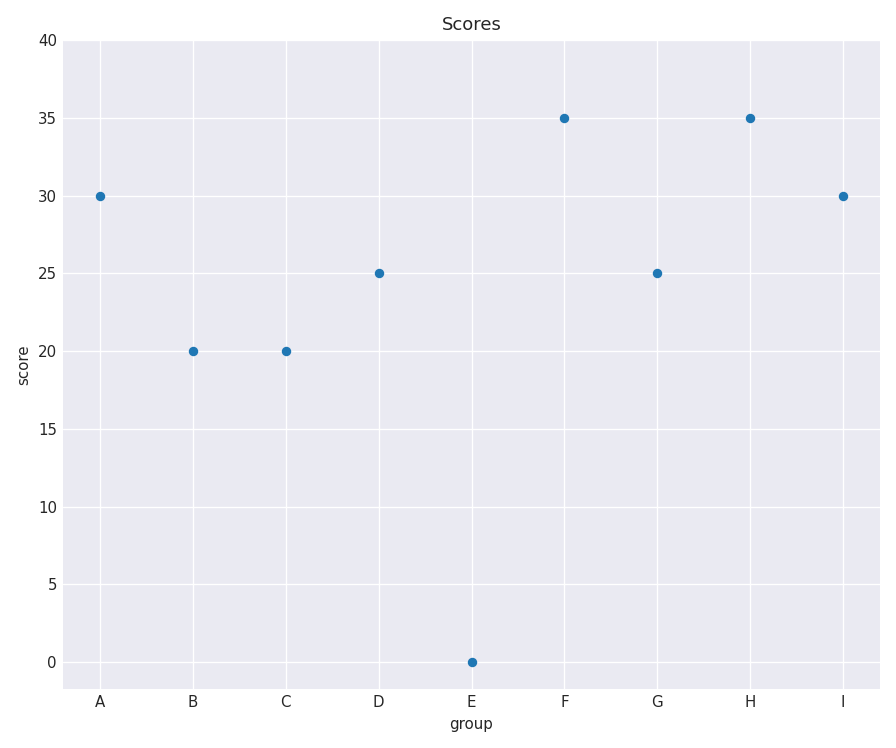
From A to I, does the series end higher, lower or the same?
the same
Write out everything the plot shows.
Title: Scores
x-axis: group, ticks A B C D E F G H I
y-axis: score, ticks 0 5 10 15 20 25 30 35 40
Values:
30 20 20 25 0 35 25 35 30
